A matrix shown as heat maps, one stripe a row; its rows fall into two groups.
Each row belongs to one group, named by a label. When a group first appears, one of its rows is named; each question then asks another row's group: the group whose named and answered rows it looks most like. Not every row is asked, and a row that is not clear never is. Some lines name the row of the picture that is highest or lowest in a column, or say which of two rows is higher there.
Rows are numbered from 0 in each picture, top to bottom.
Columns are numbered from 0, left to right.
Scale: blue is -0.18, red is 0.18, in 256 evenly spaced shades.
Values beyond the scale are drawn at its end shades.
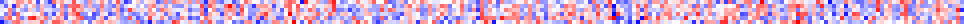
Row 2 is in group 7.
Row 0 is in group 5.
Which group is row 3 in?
7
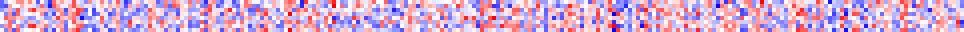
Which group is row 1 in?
5
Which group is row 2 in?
7
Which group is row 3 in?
7
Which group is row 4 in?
5
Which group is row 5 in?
7
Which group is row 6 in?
7
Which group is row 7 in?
7
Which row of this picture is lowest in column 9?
0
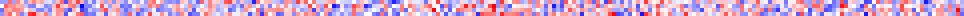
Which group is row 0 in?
7
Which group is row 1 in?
5
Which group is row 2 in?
5
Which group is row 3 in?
7
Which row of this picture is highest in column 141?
0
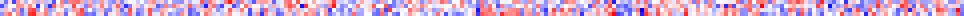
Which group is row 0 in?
7
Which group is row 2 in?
7
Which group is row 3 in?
7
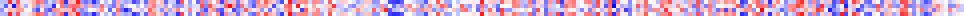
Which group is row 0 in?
7
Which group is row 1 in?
7
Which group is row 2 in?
5
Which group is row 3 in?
7
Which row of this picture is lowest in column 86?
2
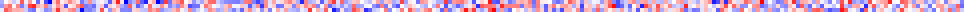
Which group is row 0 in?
5
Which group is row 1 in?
7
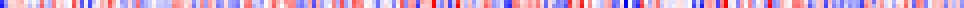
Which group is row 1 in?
5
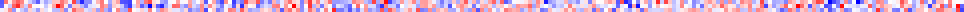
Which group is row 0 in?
5
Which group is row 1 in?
5
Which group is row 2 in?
7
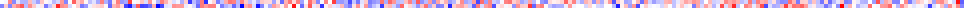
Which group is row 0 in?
7
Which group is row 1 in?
5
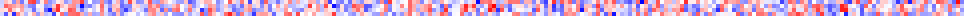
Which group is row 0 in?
7
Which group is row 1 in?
5
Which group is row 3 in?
7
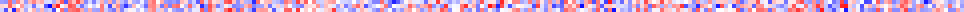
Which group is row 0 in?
7
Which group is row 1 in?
5
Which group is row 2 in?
7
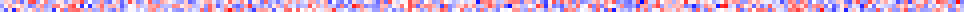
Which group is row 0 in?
7
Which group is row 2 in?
7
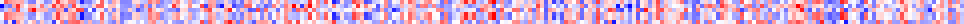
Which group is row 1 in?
5
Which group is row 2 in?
7
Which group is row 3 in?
5
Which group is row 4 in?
5
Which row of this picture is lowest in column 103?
5
